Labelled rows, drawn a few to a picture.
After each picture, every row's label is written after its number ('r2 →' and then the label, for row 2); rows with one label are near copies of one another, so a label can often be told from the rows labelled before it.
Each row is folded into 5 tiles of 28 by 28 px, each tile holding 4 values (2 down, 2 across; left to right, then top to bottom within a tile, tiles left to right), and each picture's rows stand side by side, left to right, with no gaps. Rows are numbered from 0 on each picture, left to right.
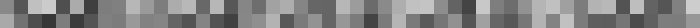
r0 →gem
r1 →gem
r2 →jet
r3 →jet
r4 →gem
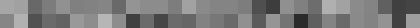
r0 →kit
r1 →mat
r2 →mat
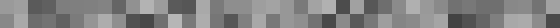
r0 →kit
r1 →jet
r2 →gem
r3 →kit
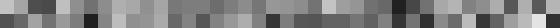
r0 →jet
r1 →kit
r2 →mat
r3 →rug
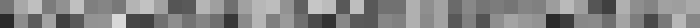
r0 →rug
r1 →jet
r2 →gem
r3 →kit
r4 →jet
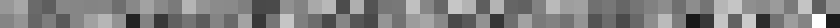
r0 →kit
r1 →mat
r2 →gem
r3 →gem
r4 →kit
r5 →rug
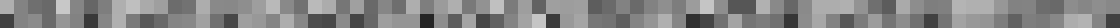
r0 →jet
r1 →jet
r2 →gem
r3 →rug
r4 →kit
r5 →jet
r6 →jet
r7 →kit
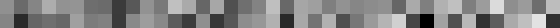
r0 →mat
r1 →gem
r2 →rug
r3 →rug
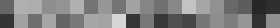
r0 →rug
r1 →mat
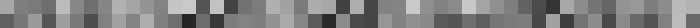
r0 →jet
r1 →gem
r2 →gem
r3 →mat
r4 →jet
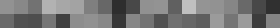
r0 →mat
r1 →mat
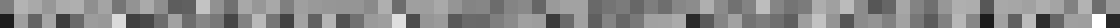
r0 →rug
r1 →jet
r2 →rug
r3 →kit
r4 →kit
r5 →jet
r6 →jet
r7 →rug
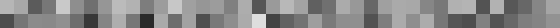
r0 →jet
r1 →rug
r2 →jet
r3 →gem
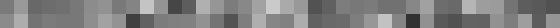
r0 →kit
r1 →jet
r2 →kit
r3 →mat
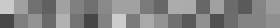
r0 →jet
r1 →gem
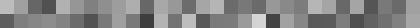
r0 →jet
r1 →rug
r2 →gem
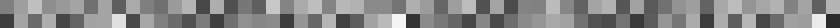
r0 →rug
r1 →gem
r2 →rug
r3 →gem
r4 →gem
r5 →rug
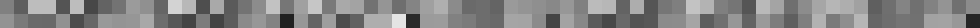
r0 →gem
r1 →gem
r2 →rug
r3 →kit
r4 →gem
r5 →jet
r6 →kit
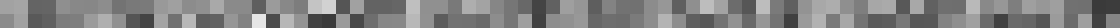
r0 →kit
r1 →rug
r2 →gem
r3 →mat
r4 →kit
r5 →jet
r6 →gem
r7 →mat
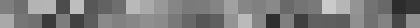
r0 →gem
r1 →kit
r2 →mat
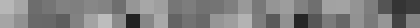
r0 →kit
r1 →kit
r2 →mat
